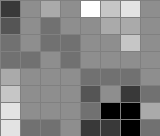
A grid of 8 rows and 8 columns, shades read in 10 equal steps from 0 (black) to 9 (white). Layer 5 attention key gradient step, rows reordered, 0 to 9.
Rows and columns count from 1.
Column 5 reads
9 5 5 5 4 3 4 2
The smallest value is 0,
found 3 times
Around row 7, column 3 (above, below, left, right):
5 4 5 5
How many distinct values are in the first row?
6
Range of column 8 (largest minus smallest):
2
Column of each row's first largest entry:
5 6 7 3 1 1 1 1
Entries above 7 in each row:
2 0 0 0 0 0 1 1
